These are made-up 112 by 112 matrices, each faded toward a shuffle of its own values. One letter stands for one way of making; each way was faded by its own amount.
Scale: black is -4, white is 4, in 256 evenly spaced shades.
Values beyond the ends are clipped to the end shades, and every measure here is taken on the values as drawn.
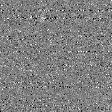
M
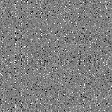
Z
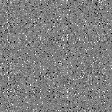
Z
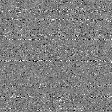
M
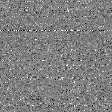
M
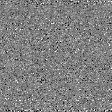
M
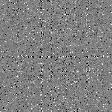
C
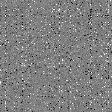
C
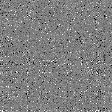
C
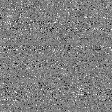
M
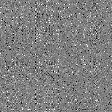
Z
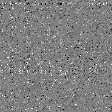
C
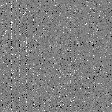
C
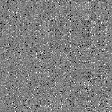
Z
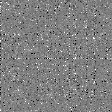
C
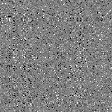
Z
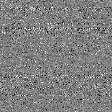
M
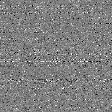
M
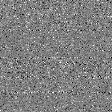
M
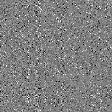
Z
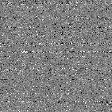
M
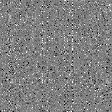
Z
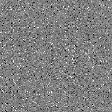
Z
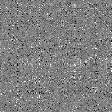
Z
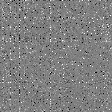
C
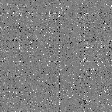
C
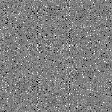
Z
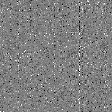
Z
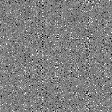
Z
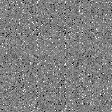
Z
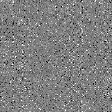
Z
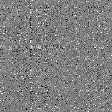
Z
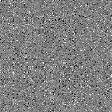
Z
